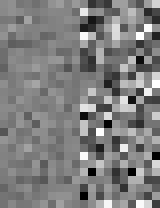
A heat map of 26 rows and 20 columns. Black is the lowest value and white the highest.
Stripes: none. Mirror symmetry: none. Seam: vertical, 50% of the way across, the left part calmer. Slope: none. Average level on the scale: 50%.
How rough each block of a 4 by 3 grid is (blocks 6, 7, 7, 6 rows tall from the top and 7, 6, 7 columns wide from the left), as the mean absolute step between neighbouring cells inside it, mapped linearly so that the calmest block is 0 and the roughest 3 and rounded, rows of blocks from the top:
0 2 2
0 1 3
0 2 2
0 1 2
